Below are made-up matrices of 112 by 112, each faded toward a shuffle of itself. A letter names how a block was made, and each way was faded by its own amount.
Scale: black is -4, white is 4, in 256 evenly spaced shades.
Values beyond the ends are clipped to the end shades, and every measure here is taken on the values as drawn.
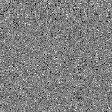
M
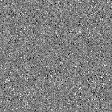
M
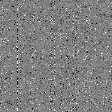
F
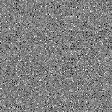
M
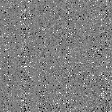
F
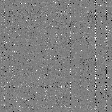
F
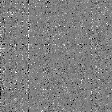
F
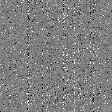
F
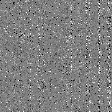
F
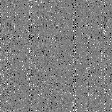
F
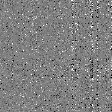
F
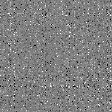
F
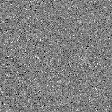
M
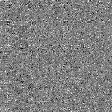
M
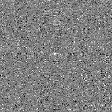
M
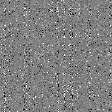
F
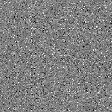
M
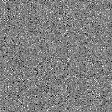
M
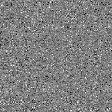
M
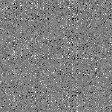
F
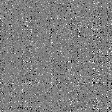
F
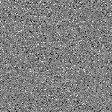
M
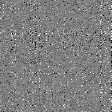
F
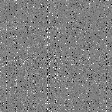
F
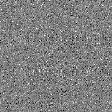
M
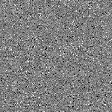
M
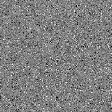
M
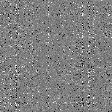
F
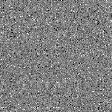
M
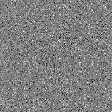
M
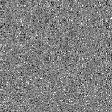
M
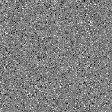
M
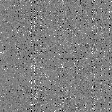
F
